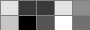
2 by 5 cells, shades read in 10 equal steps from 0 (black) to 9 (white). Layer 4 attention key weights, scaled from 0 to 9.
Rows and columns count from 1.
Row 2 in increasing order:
0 3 4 7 9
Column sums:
15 2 5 17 9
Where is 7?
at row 2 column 1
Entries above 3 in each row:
3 3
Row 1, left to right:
8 2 2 8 5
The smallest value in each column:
7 0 2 8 4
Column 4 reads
8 9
